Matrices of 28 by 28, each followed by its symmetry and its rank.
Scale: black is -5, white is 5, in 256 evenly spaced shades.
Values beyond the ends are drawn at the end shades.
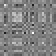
symmetric, rank two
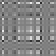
symmetric, rank one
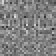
neither, rank five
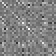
symmetric, rank five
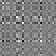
symmetric, rank two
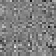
neither, rank five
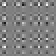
symmetric, rank one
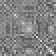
symmetric, rank five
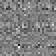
neither, rank five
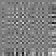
symmetric, rank two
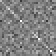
symmetric, rank five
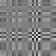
symmetric, rank one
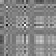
symmetric, rank two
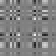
symmetric, rank one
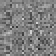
neither, rank five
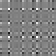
symmetric, rank one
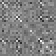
symmetric, rank five
